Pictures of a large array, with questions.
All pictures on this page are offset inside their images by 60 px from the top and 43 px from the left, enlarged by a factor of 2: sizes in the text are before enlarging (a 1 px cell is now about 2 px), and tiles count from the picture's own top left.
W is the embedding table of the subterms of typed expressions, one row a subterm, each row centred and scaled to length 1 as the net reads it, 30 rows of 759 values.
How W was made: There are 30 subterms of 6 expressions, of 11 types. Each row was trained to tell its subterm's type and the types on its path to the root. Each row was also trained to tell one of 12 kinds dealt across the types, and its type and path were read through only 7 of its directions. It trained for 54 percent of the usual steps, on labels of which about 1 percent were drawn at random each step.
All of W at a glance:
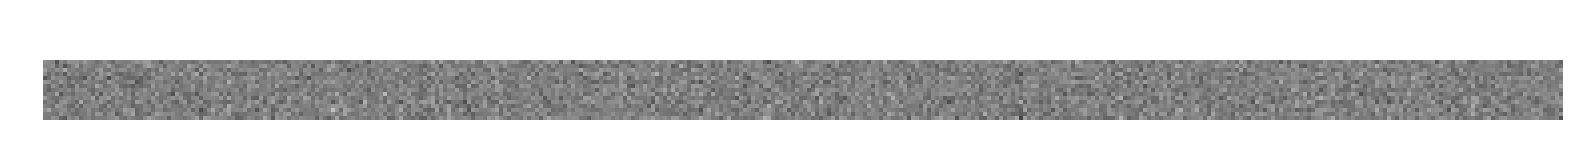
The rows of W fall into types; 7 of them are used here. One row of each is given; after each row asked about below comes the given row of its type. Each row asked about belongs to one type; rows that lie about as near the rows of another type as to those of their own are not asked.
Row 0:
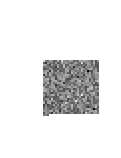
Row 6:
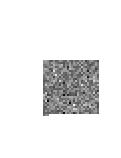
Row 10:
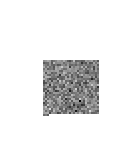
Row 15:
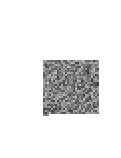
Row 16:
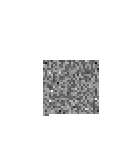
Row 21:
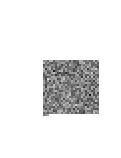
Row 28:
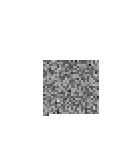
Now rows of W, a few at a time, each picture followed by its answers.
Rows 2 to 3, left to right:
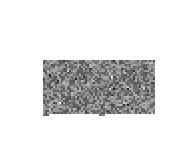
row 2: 10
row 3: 6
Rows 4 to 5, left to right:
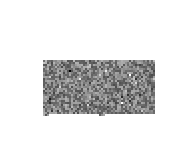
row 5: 0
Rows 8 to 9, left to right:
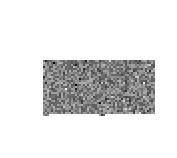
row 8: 16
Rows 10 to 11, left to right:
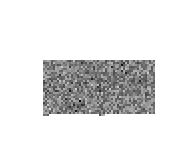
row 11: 6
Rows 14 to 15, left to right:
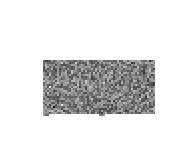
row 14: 16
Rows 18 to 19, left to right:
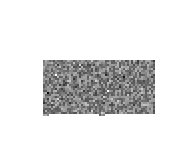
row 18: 15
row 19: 6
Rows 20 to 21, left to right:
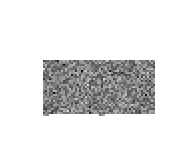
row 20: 21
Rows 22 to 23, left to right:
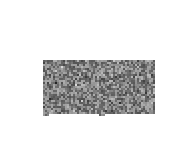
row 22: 16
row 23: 6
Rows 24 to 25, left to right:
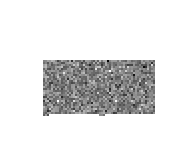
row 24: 10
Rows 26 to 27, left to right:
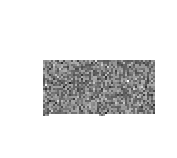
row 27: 16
